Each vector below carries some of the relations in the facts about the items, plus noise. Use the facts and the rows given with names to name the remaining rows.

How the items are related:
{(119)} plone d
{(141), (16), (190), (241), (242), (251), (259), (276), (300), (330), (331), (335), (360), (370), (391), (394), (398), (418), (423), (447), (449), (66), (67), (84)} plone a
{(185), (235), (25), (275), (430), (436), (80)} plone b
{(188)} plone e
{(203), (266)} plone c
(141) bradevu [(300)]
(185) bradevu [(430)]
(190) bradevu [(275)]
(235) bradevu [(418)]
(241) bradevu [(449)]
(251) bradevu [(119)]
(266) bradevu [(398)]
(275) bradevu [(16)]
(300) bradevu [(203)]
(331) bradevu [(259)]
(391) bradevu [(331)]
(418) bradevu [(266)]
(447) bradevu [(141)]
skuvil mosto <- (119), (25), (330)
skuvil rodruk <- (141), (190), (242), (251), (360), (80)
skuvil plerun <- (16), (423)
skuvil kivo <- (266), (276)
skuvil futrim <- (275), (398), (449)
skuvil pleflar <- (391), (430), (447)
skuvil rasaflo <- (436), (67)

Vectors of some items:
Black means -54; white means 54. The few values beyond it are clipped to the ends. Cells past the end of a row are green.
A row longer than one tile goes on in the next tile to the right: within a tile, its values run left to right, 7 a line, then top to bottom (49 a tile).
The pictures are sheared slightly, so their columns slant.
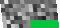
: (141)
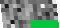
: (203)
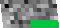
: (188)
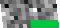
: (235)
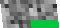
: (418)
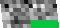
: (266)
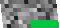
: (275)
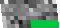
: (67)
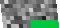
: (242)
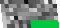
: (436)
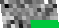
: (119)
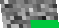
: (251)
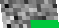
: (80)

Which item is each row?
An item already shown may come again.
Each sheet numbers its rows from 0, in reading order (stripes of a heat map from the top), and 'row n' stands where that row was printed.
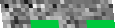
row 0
(266)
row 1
(259)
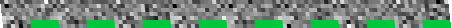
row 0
(119)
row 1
(276)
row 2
(141)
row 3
(25)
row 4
(188)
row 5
(430)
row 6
(330)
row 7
(447)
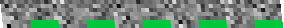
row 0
(430)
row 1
(449)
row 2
(185)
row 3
(300)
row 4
(398)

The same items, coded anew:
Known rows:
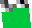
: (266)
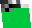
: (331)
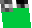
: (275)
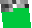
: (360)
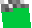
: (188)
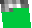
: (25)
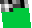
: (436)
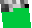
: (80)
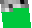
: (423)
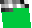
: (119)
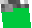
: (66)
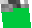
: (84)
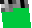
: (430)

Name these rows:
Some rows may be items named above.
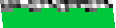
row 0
(259)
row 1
(119)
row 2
(449)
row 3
(119)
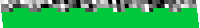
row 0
(203)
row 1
(300)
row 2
(436)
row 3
(141)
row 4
(418)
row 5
(67)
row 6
(330)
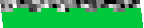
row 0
(16)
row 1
(80)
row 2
(398)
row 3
(447)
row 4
(391)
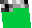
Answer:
(141)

